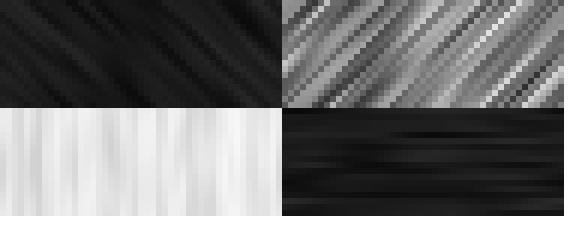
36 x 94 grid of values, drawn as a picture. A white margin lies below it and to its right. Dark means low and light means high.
It is made of 2 by 2 panels. Panel 1,1: very low, slanting down to the right, faint in contrast. Panel 1,2: middling, slanting up to the right, strong in contrast. Panel 2,1: very high, streaked downward, faint in contrast. Panel 2,2: very low, streaked across, faint in contrast.
